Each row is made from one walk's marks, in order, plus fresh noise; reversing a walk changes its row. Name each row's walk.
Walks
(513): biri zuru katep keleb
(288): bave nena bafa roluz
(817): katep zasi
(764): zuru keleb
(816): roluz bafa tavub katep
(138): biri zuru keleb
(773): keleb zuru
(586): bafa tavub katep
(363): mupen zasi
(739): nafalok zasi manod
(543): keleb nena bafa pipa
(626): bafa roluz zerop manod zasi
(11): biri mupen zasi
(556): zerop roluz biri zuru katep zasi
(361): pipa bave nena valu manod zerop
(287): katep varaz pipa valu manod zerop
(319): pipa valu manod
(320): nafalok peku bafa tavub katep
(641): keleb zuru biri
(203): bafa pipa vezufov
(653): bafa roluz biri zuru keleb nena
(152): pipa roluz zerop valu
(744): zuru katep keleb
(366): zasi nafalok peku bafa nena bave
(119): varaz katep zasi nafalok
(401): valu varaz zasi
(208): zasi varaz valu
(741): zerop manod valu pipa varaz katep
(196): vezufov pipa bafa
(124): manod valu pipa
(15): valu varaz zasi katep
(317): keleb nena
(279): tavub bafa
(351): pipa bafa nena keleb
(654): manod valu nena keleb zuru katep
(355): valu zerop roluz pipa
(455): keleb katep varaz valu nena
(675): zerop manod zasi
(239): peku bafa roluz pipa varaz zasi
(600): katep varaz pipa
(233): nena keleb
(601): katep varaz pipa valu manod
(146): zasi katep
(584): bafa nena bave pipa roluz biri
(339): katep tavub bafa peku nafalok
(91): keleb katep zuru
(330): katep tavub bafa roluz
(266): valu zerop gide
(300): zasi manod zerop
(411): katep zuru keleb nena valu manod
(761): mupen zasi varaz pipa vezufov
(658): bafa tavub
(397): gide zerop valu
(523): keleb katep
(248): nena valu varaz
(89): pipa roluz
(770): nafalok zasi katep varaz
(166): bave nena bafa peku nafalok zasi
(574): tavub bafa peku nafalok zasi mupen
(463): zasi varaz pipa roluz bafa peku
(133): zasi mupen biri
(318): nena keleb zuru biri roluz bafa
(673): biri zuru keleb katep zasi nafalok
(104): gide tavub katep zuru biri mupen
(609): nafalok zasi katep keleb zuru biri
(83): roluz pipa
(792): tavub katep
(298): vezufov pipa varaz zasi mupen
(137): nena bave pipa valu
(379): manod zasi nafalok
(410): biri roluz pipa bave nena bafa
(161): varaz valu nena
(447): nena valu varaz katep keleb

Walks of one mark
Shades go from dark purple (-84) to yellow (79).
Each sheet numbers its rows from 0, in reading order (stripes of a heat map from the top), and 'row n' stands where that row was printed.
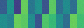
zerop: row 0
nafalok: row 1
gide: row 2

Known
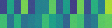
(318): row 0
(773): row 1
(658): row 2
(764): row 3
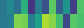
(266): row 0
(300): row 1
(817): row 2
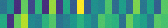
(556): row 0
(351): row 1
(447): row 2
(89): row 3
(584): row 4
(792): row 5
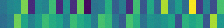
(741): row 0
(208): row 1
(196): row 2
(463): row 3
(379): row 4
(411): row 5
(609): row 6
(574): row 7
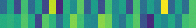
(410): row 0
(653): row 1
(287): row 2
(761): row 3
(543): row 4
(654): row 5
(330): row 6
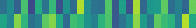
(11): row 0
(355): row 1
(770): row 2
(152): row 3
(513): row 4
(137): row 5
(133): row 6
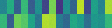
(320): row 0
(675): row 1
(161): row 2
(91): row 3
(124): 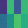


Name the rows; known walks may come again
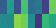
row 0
(761)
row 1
(119)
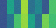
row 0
(138)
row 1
(363)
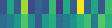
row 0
(744)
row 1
(739)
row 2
(447)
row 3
(816)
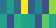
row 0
(609)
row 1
(317)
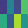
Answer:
(574)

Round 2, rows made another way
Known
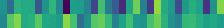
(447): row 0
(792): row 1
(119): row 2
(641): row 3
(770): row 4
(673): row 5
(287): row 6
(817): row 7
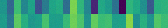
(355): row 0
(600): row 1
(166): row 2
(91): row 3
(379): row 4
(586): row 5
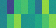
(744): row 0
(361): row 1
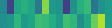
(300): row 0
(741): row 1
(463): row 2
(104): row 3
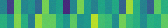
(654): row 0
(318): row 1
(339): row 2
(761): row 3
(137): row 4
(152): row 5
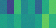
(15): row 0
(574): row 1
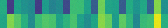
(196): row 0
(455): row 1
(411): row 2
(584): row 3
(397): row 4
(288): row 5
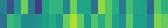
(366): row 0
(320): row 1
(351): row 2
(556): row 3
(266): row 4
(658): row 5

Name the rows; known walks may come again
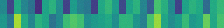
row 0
(124)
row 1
(208)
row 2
(455)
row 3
(320)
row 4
(601)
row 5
(764)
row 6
(300)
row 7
(363)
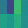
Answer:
(15)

